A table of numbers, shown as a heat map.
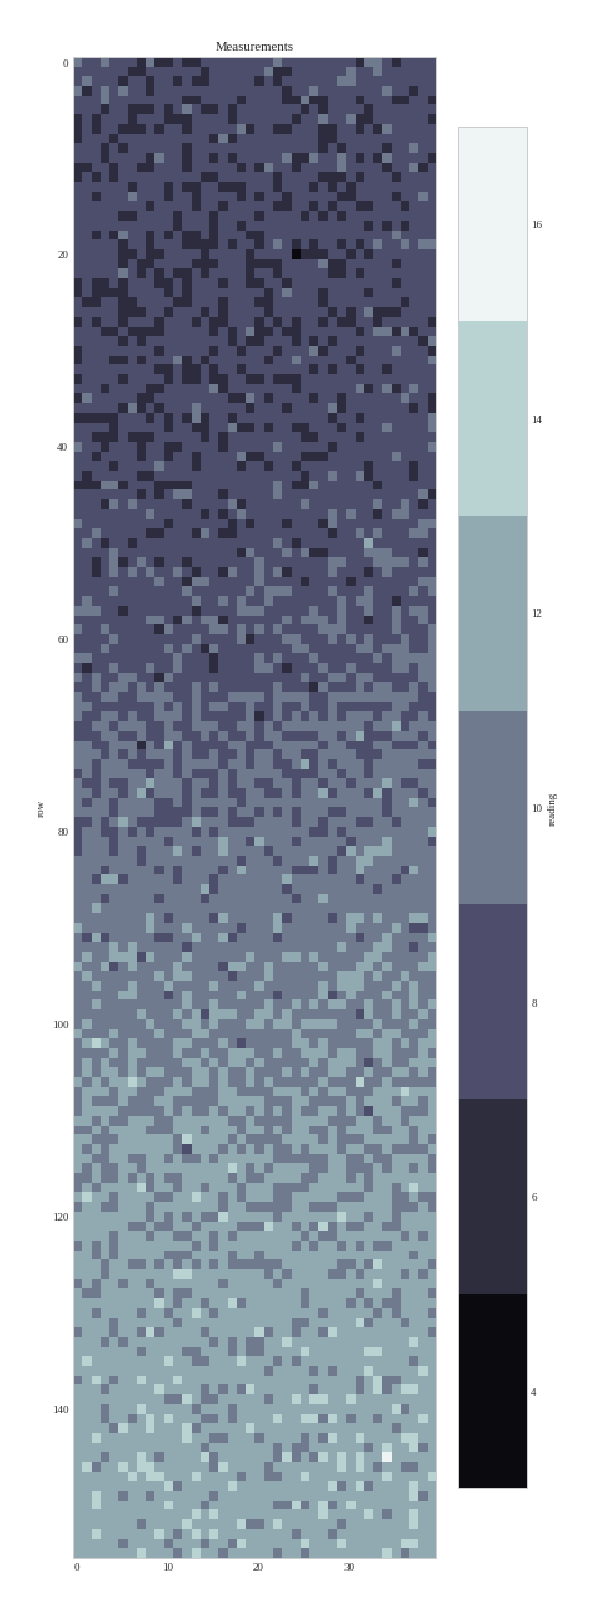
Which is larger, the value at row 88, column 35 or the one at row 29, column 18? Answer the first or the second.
the first
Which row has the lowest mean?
27
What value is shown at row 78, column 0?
10
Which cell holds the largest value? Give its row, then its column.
145, 34
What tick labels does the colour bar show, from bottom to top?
4, 6, 8, 10, 12, 14, 16
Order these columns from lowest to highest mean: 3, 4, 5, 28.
3, 5, 4, 28
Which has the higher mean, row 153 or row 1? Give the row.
153
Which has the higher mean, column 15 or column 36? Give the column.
36
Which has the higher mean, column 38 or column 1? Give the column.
38
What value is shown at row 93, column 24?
12
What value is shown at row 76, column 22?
8
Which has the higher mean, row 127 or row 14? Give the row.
127
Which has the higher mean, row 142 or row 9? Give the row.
142
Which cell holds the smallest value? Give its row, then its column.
20, 24
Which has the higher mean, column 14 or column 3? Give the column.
3
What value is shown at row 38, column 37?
8
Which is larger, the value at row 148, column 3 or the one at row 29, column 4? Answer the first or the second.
the first
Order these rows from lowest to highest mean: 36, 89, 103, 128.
36, 89, 103, 128
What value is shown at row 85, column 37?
10
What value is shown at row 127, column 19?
12
